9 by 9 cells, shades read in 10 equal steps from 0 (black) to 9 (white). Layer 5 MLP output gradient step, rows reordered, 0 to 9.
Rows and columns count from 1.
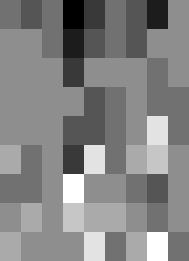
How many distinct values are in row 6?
6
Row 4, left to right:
5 5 5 5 3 4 5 4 4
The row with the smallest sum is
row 1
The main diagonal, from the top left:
4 5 5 5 3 4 4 4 4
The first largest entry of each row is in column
9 1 1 1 8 5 4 4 8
